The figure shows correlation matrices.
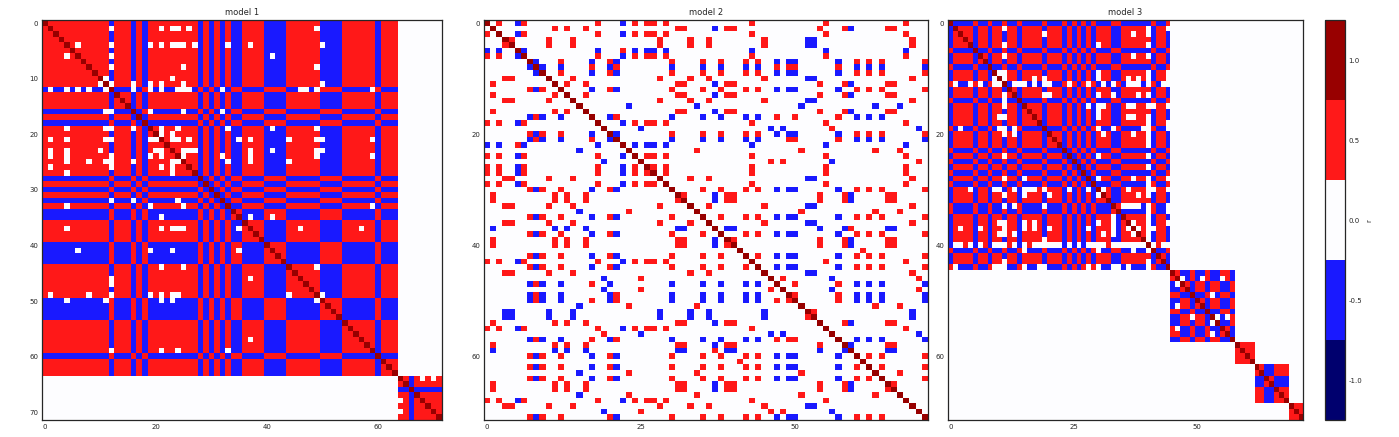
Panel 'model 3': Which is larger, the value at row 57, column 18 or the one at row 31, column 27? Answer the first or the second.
the first
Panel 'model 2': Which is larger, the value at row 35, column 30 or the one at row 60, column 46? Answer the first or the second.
the first
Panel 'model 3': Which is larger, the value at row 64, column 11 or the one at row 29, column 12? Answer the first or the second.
the first
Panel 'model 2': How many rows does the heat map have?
72
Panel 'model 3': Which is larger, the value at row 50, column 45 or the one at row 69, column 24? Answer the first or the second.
the second
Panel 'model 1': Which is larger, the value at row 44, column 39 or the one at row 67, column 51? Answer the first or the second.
the first
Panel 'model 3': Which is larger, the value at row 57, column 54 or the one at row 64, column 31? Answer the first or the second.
the first
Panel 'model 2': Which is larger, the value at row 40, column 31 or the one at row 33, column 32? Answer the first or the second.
the first
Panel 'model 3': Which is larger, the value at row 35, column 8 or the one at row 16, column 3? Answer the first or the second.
the second
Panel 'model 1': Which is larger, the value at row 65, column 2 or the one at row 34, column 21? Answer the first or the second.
the first
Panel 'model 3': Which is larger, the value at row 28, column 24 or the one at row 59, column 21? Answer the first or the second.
the first
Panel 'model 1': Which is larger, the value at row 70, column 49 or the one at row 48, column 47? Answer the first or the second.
the second
